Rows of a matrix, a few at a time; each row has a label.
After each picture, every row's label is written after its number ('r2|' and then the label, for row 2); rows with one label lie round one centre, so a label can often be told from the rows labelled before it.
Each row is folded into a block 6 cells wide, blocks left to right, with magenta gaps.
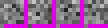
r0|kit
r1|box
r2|kit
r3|box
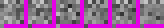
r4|box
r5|box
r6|kit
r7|box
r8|box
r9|box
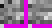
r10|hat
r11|hat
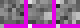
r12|kit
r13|hat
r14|hat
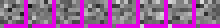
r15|kit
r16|box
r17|kit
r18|kit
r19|box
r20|hat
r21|hat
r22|box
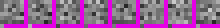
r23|kit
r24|kit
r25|box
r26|box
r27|kit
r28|box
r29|box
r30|kit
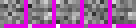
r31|box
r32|hat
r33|hat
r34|box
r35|hat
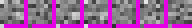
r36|hat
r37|box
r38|hat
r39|hat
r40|box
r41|box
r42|kit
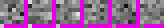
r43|kit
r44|hat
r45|hat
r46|box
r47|kit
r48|box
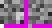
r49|hat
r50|kit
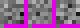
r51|kit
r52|box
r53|kit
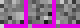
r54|hat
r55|kit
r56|box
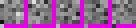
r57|hat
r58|box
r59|kit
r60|kit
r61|box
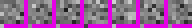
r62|kit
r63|kit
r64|kit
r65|box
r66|hat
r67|kit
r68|kit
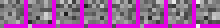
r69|box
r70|hat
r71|box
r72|box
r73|box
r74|kit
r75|box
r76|hat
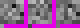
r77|kit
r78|box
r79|kit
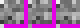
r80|hat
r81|hat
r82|hat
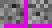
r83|kit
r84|box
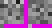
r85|box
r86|kit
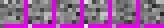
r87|box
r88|hat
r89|kit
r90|hat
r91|kit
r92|kit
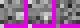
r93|hat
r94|hat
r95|kit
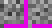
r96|box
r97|box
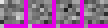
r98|hat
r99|kit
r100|kit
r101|kit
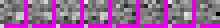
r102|hat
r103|hat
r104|hat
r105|hat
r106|kit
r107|box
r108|hat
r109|kit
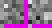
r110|kit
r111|hat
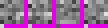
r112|hat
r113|hat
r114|box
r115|hat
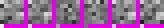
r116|hat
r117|hat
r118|kit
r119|box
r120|hat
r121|hat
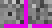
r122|box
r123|kit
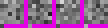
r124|box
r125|kit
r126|box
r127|kit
